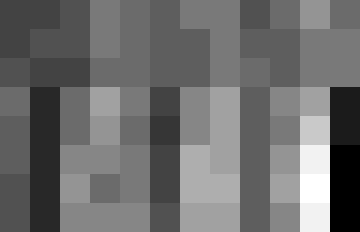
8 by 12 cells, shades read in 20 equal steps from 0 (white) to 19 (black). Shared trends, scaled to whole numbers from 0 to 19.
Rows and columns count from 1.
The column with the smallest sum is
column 11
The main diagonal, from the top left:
14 13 14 7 11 14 6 7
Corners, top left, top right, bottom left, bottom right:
14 11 13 19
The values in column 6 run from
12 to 15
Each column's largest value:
14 16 14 11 11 15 12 10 13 12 10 19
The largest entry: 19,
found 3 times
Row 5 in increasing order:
4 7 8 9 10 11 11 12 12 15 16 17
